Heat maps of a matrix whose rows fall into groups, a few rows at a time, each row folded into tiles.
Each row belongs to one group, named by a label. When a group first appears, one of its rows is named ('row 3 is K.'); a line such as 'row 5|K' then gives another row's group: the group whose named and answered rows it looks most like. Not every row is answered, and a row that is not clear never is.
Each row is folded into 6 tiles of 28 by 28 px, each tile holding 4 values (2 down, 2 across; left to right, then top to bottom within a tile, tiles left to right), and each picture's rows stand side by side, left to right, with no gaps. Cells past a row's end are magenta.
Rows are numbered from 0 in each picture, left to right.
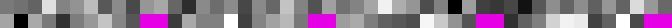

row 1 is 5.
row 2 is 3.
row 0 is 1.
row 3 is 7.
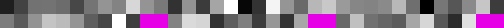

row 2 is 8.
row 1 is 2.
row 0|7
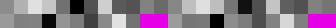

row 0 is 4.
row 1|4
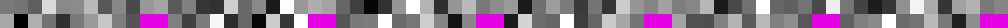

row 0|1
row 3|5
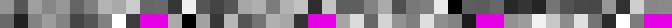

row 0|7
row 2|3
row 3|7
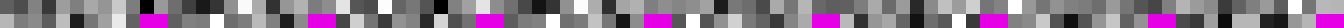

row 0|5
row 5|7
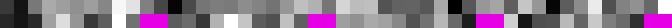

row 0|7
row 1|7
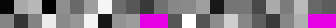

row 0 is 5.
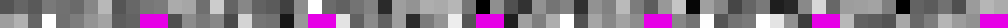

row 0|3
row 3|5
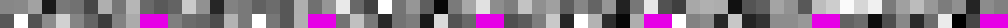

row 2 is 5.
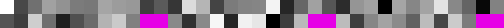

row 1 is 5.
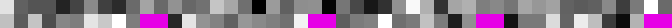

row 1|8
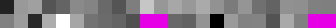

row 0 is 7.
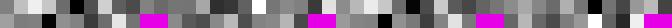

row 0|4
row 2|4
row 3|8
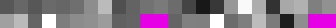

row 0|3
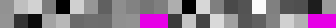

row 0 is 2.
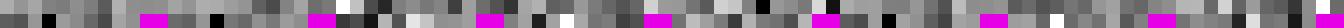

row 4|8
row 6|3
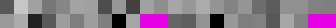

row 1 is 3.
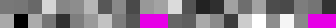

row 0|1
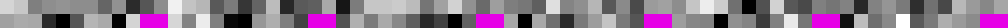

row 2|2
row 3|1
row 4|4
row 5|5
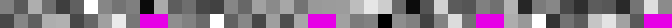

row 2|4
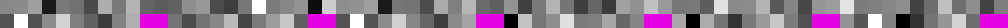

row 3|5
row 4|1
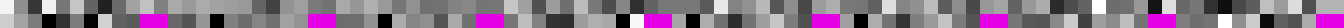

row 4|1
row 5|1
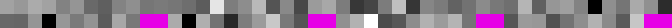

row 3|8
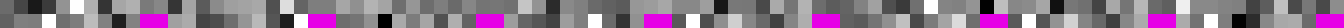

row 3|8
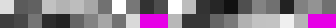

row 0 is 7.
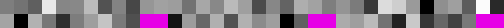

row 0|1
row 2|8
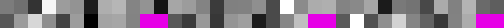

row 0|8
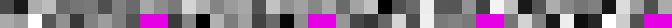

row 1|2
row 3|5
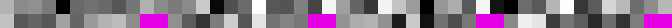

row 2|8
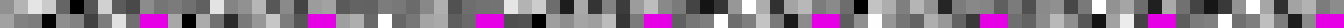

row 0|4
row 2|3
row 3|2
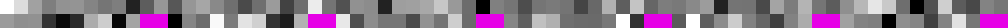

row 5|4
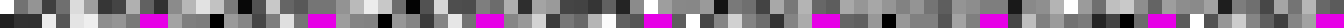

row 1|4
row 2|4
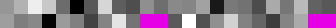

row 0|4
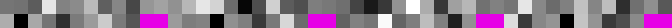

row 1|4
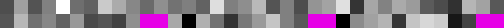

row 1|1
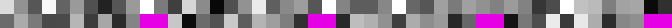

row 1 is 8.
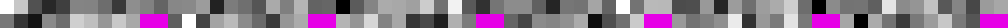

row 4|5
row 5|1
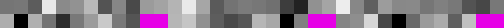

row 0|1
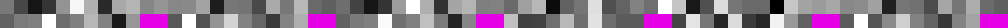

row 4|5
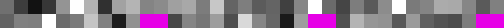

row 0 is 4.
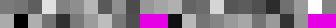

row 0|1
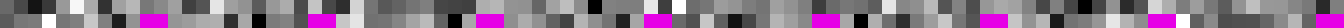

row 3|8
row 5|1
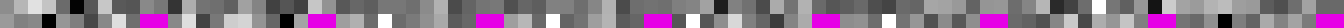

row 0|4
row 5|3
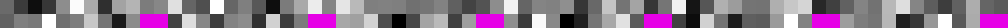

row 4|7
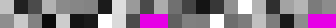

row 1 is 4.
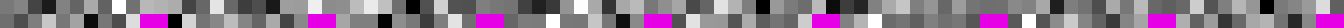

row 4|8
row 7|8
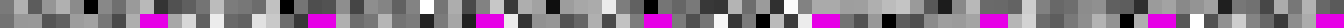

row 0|8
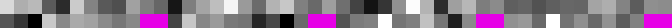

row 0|2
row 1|2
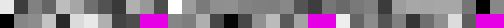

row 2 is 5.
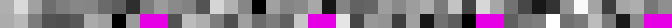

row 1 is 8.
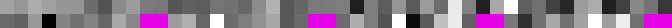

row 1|3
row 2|5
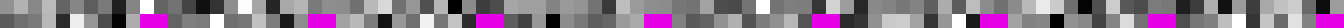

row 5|7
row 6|4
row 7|5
